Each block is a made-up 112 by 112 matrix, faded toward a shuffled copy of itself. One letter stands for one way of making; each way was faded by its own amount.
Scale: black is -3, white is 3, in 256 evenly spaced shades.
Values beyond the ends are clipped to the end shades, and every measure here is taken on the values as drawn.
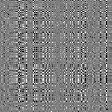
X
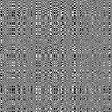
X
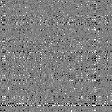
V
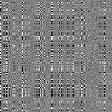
X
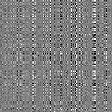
X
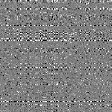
V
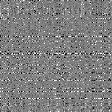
V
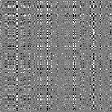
X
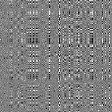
X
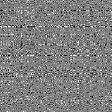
V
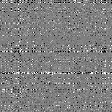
V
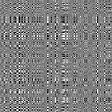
X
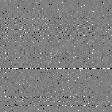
V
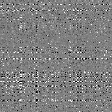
V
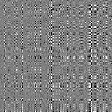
X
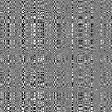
X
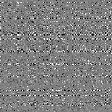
V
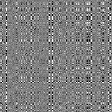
X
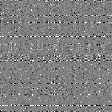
V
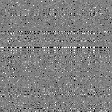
V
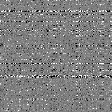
V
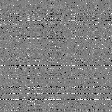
V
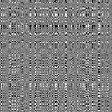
X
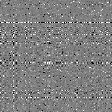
V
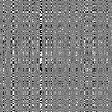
X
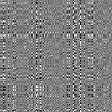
X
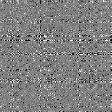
V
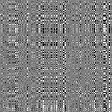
X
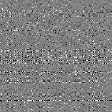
V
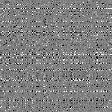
V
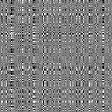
X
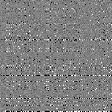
V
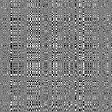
X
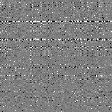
V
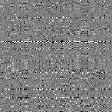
V
